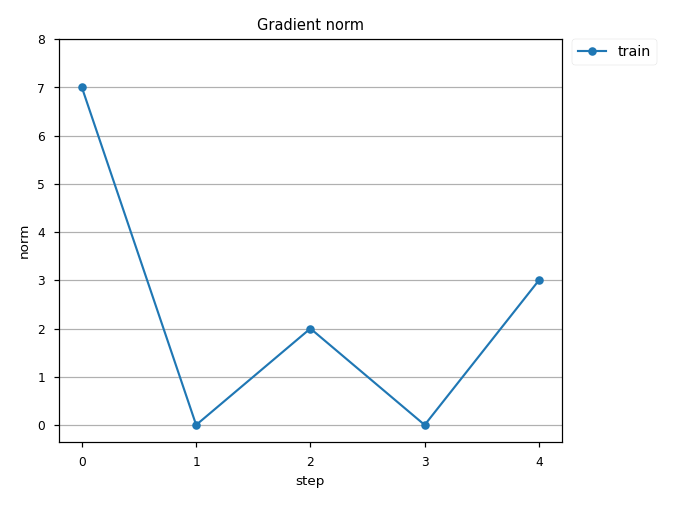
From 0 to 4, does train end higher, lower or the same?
lower
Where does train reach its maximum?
0
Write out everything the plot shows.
Title: Gradient norm
x-axis: step, ticks 0 1 2 3 4
y-axis: norm, ticks 0 1 2 3 4 5 6 7 8
Legend: train
Values:
train: 7 0 2 0 3
